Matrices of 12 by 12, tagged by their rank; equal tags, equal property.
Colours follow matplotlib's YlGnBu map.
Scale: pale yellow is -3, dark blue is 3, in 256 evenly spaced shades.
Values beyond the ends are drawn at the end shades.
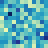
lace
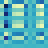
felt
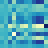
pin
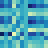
pin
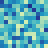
lace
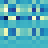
felt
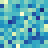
lace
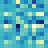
pin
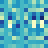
pin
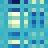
felt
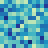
lace
